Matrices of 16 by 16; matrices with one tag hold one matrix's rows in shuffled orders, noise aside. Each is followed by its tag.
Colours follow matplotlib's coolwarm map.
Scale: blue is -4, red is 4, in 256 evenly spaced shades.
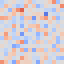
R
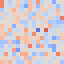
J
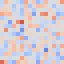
R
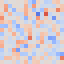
J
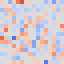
R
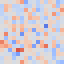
R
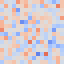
J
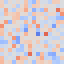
J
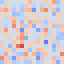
R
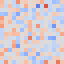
J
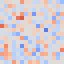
R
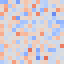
J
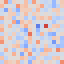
J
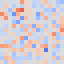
R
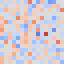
J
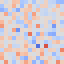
J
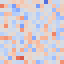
R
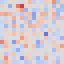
R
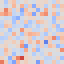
R
